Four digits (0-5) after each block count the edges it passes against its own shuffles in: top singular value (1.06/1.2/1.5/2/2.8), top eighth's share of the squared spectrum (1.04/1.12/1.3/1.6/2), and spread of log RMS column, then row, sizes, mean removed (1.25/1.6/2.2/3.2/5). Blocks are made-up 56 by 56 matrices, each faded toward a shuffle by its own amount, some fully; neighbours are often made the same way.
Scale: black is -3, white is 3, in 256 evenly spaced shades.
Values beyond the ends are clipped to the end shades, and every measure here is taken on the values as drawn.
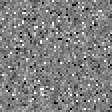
1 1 0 0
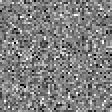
3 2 1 1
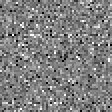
1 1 0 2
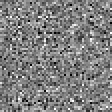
4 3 2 2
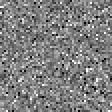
0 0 0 0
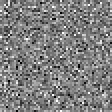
3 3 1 1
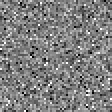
0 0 0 0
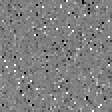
0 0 0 0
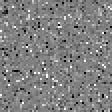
1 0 0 0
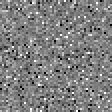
2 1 0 0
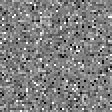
1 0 0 0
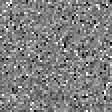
2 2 0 0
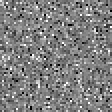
0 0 0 0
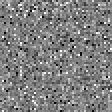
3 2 1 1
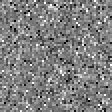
1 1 0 0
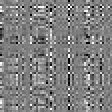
5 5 4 3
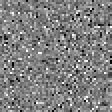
3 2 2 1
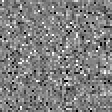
3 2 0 1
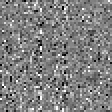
1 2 2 0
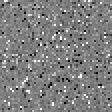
1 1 0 1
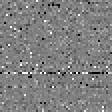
3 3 0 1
